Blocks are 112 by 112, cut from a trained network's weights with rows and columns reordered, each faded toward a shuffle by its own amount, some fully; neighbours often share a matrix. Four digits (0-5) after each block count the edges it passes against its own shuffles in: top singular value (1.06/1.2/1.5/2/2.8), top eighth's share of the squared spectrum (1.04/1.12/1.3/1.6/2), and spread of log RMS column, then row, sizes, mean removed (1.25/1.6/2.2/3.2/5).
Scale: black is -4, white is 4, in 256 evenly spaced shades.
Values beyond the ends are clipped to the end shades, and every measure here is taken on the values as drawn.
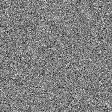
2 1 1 0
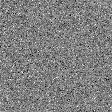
0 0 0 0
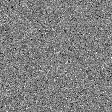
0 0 0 0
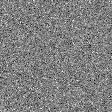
0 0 0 0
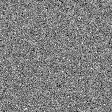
0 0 0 0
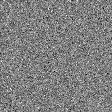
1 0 0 0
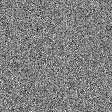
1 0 0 0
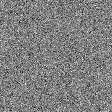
0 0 0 0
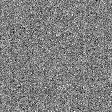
1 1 0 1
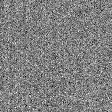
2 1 0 0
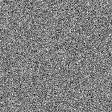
2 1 0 0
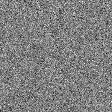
1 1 0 0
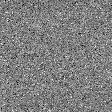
1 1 0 0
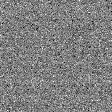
1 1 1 0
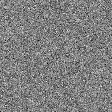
2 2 0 0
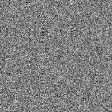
3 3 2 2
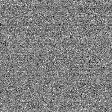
2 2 1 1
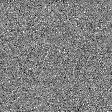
1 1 0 0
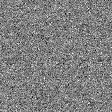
2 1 1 0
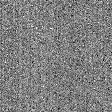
2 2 0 1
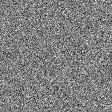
1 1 0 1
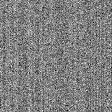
3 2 0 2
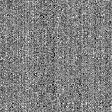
3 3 1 2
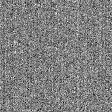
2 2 0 1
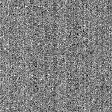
3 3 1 2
